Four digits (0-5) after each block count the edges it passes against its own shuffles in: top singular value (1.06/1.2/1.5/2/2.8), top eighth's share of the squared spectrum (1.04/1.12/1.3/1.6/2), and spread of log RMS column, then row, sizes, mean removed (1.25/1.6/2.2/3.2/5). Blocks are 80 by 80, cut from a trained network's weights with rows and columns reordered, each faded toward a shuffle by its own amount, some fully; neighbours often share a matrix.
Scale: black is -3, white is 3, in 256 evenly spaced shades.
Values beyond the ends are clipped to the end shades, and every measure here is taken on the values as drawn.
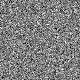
1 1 0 0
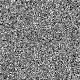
0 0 0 0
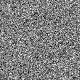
1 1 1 0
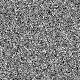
0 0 0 0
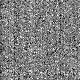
2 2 0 1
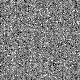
1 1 0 0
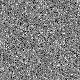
0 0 0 0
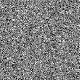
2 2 1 1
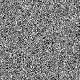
2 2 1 0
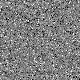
0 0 0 0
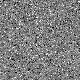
0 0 0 0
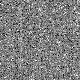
1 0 0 0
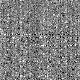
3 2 0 2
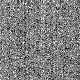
2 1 0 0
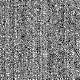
3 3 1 2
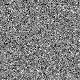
1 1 0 0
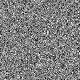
2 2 0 0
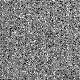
1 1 0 0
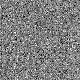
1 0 0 0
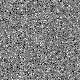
0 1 0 0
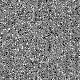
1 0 0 0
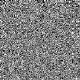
3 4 2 2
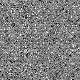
1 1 1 0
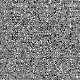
2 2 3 1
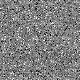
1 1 1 0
